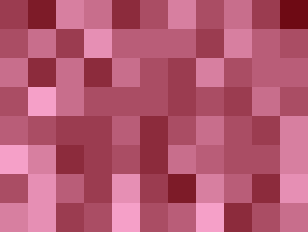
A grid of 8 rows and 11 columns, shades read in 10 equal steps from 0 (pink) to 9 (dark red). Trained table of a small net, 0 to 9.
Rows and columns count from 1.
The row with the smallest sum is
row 8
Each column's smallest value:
0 0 2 1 0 4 2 0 2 3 1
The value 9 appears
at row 1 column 11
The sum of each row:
56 44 49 48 53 46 45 38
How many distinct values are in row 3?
6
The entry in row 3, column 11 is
4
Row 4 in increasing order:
0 3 3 5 5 5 5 5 5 6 6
